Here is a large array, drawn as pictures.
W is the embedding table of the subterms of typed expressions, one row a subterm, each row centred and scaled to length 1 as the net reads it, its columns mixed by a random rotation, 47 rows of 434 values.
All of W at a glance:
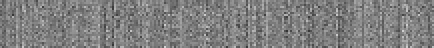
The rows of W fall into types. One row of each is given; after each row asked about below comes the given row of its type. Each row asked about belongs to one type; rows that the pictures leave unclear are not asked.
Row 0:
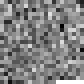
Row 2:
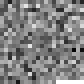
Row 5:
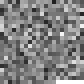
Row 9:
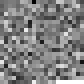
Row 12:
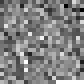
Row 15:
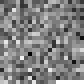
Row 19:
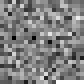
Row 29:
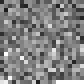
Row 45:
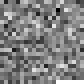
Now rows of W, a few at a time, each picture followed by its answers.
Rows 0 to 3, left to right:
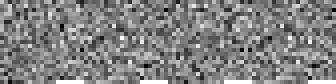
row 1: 12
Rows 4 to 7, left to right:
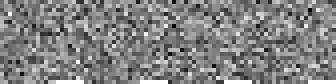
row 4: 0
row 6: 45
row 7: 45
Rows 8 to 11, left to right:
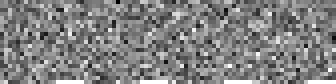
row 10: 45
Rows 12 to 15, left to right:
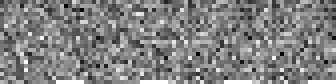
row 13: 19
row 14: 15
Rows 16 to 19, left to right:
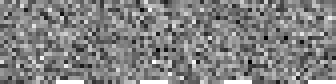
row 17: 19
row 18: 9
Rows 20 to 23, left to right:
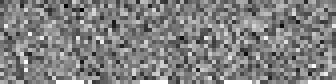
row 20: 12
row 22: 12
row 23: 5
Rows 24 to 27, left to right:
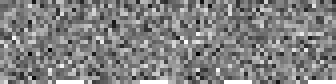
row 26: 15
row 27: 19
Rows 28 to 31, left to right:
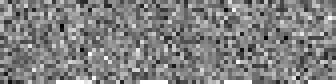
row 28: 0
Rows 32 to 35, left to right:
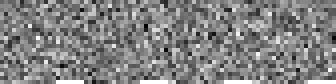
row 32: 12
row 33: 0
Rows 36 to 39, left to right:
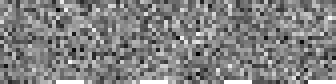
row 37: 2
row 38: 15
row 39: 19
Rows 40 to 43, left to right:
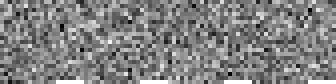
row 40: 0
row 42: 29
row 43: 45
